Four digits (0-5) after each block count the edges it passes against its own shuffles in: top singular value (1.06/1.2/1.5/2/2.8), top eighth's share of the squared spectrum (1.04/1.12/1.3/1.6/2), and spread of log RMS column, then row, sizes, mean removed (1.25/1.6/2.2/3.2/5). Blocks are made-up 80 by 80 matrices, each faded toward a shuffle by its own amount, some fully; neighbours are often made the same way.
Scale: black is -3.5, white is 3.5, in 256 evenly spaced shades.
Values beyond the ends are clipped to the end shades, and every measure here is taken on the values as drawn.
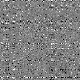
4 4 2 3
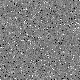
1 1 0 0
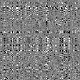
4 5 3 3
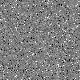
2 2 0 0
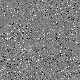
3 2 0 1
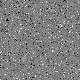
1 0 0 0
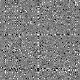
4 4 2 2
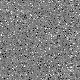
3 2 0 0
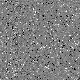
2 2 0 0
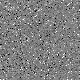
2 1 0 0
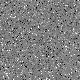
0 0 0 0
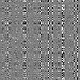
5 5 4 3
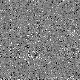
1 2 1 2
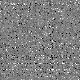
2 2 1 2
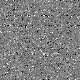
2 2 1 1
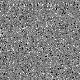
3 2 1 1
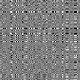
5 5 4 4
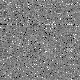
3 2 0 1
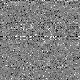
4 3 1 2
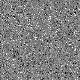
3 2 1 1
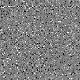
3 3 1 1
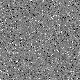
1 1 0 0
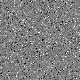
1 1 0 0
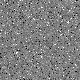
0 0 0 0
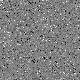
1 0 0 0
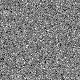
0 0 0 0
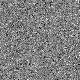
0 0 0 0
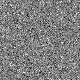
0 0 0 0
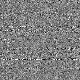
2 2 0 3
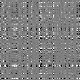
5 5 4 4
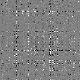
4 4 3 3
